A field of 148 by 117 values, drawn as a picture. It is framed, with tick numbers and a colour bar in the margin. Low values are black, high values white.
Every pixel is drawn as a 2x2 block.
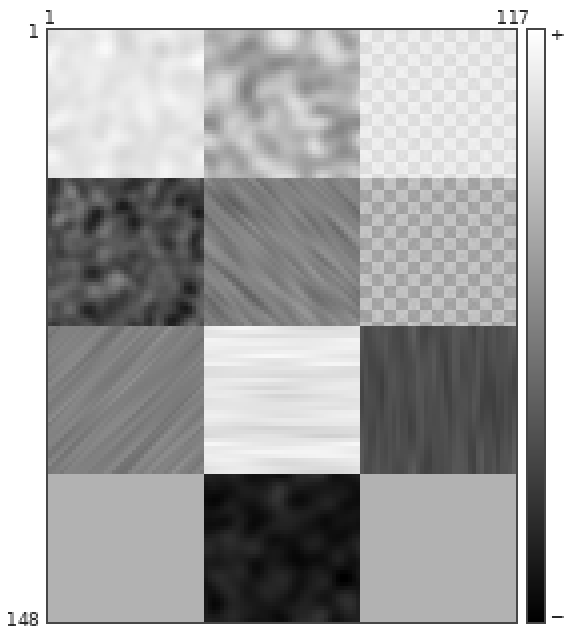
It is made of 4 by 3 panels. Panel 1,1: very high, blotchy, faint in contrast. Panel 1,2: high, blotchy. Panel 1,3: very high, checkered, faint in contrast. Panel 2,1: low, blotchy. Panel 2,2: middling, slanting down to the right, faint in contrast. Panel 2,3: high, checkered. Panel 3,1: middling, slanting up to the right, faint in contrast. Panel 3,2: very high, streaked across, faint in contrast. Panel 3,3: low, streaked downward, faint in contrast. Panel 4,1: high, flat. Panel 4,2: very low, blotchy, faint in contrast. Panel 4,3: high, flat.
